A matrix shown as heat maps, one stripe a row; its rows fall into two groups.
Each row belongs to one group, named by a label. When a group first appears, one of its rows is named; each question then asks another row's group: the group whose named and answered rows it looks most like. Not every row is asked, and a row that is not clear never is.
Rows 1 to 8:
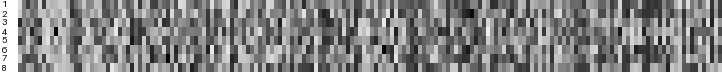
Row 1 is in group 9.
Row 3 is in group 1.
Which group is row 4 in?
1
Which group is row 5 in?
1
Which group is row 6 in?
9
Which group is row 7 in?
9
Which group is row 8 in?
1
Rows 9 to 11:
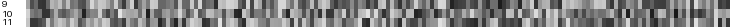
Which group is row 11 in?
9
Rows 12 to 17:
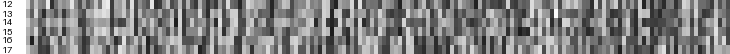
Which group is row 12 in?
9
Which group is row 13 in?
9
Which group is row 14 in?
9
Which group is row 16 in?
1
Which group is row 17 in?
1
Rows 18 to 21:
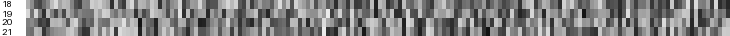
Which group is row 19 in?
9
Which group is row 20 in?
1
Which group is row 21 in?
1
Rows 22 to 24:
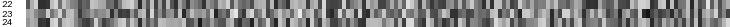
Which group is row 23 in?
9
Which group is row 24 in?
1
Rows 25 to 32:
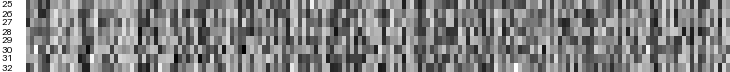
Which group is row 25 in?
1
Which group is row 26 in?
1
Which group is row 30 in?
9
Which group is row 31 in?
1
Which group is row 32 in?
1
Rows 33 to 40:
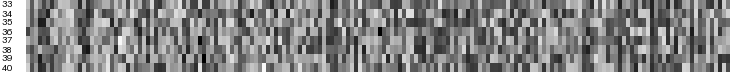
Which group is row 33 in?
9
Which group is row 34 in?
1
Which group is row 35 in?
9
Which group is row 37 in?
1
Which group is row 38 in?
1
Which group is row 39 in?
9
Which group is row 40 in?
9
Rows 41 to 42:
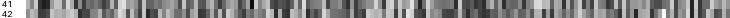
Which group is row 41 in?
1
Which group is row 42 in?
1
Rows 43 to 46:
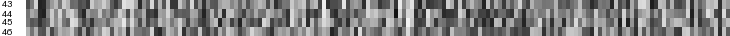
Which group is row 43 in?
1
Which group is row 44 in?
1
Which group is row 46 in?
9
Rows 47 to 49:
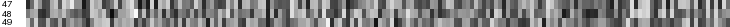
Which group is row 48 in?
1
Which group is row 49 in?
9
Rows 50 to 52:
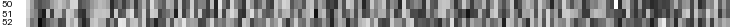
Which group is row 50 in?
9
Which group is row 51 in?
9
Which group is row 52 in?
1
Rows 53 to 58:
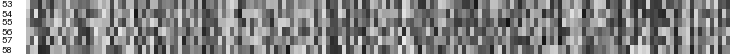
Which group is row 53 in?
9
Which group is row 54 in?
9
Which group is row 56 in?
1
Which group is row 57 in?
9
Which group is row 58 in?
1
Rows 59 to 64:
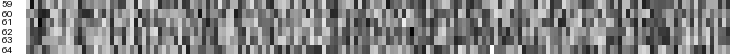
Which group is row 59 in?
9
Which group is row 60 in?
1
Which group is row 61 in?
9
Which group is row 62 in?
9
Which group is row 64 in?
1
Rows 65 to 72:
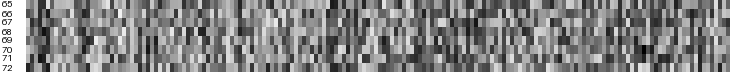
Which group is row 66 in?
1
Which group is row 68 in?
1
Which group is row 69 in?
1
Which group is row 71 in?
9
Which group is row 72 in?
1
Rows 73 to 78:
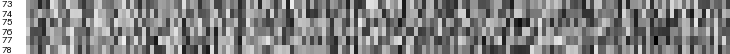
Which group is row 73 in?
1
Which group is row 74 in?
1
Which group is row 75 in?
9
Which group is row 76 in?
9
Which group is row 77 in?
1
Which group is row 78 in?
9
